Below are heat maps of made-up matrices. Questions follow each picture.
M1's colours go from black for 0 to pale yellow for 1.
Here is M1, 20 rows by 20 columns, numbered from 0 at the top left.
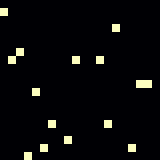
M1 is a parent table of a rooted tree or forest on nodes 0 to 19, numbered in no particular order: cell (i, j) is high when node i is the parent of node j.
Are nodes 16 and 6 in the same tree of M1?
no
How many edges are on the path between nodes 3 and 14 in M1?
1
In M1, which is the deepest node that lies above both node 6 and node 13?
15
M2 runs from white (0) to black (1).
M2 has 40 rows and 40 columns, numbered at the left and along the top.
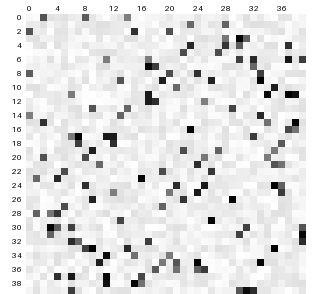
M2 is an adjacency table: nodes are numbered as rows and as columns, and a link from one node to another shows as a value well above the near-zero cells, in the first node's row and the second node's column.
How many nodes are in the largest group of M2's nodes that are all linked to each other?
3
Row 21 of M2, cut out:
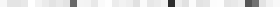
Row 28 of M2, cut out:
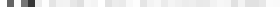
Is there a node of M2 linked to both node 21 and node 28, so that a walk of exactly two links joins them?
no
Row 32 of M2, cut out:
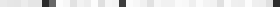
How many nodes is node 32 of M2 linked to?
4
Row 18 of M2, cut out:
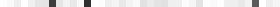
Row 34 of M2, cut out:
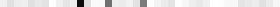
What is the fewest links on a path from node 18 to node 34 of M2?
4
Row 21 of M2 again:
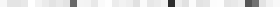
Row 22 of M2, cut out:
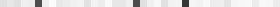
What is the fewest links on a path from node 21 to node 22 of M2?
3
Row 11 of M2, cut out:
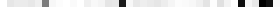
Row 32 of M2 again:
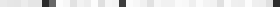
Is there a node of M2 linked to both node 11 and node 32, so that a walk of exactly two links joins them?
yes
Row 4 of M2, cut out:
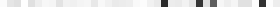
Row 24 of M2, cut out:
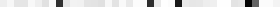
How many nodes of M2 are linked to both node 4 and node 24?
0
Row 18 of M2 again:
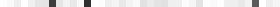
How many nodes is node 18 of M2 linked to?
3
